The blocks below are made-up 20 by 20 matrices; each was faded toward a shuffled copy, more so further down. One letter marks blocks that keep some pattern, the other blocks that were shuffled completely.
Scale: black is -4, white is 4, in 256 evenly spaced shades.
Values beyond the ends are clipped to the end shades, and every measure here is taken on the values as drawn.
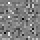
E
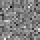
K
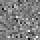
K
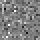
K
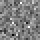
K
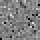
K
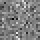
E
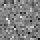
E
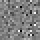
E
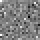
K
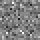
K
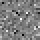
K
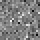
K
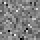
K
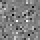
K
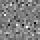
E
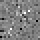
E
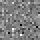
K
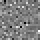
E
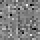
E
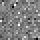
K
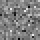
E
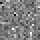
E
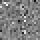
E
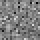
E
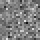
K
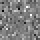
K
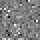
E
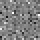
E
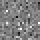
E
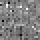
E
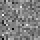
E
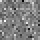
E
